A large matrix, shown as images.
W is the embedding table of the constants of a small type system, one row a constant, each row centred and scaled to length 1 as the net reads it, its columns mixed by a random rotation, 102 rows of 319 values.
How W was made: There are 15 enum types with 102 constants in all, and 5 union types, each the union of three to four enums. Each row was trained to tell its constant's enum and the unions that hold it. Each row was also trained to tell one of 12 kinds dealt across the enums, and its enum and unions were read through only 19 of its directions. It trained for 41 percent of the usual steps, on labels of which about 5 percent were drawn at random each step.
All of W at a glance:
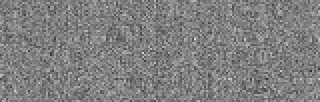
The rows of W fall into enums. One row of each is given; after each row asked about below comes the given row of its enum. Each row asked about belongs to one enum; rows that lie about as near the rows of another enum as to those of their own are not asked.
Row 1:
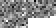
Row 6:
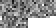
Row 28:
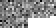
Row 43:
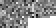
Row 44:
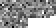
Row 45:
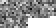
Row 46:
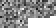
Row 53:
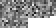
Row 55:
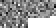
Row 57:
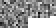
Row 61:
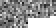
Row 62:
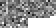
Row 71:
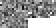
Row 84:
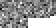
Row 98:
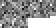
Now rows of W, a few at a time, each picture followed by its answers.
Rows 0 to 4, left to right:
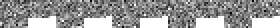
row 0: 98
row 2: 43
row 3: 45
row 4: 55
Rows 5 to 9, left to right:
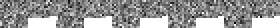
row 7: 62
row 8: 98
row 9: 62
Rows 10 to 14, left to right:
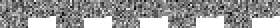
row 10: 71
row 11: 55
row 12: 98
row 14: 55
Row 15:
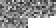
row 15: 53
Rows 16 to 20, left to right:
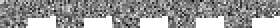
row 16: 44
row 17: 45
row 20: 71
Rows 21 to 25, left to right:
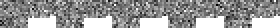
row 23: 98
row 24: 71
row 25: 6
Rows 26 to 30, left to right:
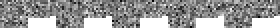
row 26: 53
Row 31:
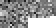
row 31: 28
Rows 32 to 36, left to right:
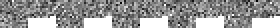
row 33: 45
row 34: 45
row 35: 28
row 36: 98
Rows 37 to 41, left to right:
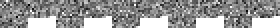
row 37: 46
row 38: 45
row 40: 61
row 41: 45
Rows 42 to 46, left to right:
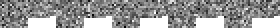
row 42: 6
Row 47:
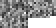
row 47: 71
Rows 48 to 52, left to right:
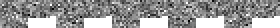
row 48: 84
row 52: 1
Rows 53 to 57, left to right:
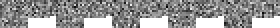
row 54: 46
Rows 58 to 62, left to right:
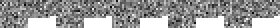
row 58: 46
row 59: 62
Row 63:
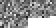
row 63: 98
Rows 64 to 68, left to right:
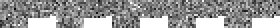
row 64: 43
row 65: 44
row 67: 71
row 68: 62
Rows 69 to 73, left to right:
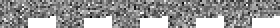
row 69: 57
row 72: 43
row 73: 43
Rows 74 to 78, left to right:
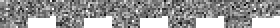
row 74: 62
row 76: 84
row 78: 6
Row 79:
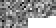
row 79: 6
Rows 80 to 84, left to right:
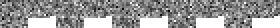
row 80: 6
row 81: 53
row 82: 53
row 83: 57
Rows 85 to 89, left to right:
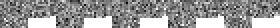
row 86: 46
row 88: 43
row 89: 53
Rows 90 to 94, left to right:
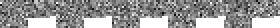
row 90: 43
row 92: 1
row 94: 6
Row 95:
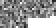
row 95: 61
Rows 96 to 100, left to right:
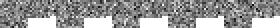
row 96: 44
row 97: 53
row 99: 62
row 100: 46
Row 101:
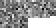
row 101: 71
